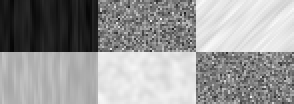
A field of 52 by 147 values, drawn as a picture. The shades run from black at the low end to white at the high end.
It is made of 2 by 3 panels. Panel 1,1: very low, streaked downward, faint in contrast. Panel 1,2: middling, fine-grained, strong in contrast. Panel 1,3: very high, slanting up to the right, faint in contrast. Panel 2,1: high, streaked downward, faint in contrast. Panel 2,2: very high, blotchy, faint in contrast. Panel 2,3: middling, fine-grained, strong in contrast.
